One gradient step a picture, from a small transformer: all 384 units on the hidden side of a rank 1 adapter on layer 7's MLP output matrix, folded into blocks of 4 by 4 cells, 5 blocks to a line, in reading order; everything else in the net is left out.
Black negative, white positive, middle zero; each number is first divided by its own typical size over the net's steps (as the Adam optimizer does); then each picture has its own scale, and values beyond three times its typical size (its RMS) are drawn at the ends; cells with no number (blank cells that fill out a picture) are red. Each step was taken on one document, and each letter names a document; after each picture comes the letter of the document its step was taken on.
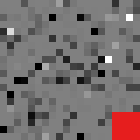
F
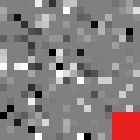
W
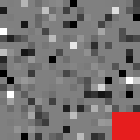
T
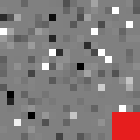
F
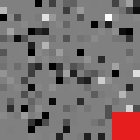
W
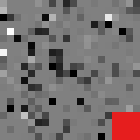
W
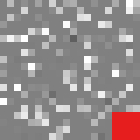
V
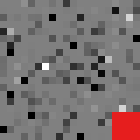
F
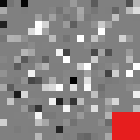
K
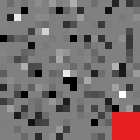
V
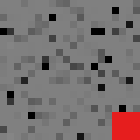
F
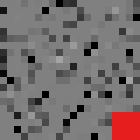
T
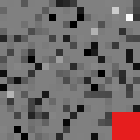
T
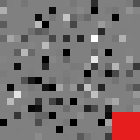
K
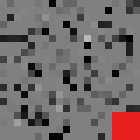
V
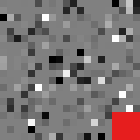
W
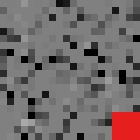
T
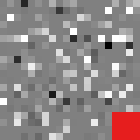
V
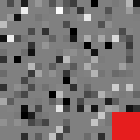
V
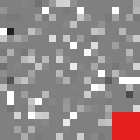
T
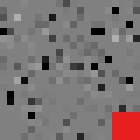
F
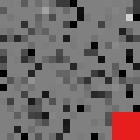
T
